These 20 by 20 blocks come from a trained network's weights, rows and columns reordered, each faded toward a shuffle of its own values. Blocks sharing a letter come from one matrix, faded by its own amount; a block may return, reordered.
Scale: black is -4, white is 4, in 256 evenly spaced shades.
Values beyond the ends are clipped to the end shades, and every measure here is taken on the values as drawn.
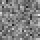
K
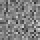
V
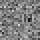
V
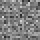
K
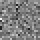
V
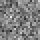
V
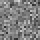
V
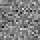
K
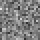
K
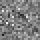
K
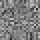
V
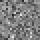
K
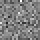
K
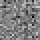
K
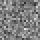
V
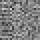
V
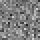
K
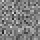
V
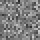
V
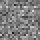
K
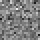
K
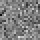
K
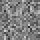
V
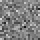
K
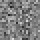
V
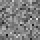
K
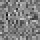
V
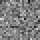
K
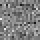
K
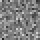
V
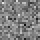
K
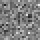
V
